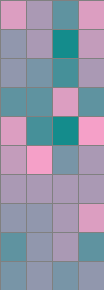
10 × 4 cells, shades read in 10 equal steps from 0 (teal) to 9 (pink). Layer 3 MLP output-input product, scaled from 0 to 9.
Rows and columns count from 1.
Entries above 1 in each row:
4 3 4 4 3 4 4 4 4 4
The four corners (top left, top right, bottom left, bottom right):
8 8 4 5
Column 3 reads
3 0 2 8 0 4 6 6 6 4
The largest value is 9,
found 2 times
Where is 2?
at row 3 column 3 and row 5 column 2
